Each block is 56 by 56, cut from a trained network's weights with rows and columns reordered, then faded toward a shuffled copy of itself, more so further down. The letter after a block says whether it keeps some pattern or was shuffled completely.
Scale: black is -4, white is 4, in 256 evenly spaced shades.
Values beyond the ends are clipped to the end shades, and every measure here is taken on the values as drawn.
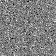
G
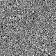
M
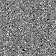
G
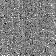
M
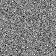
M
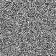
M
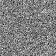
M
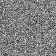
G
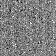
M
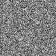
G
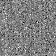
M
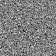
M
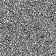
G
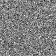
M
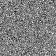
G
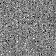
M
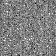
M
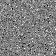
G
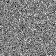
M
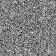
G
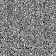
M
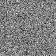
G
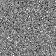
G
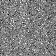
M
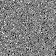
G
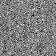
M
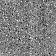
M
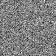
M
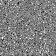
G
